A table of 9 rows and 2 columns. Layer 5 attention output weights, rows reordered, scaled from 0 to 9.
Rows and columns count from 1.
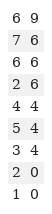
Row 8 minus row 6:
-3 -4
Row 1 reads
6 9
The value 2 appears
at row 4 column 1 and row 8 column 1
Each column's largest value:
7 9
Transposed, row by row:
6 7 6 2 4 5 3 2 1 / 9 6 6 6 4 4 4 0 0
